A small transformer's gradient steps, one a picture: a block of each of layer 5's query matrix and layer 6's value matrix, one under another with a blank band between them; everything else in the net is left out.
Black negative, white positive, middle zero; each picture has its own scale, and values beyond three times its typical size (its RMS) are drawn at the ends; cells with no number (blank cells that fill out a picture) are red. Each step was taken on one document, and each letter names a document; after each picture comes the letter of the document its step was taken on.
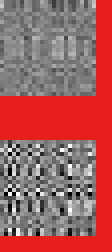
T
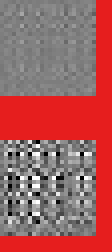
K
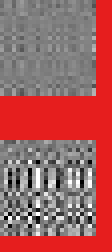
K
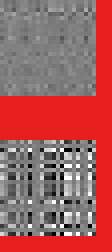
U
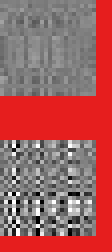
T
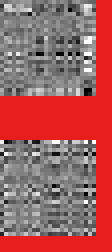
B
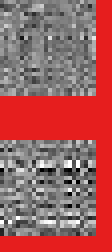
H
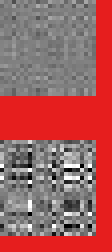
U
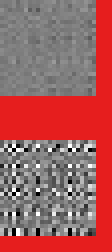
T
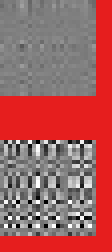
K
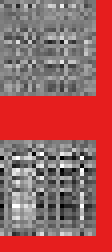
H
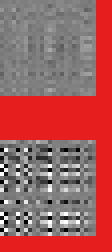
H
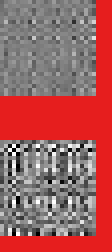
T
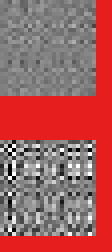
T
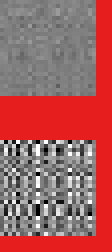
K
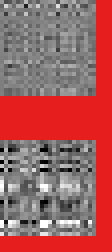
H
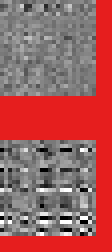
H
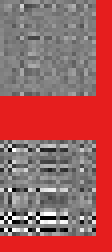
H
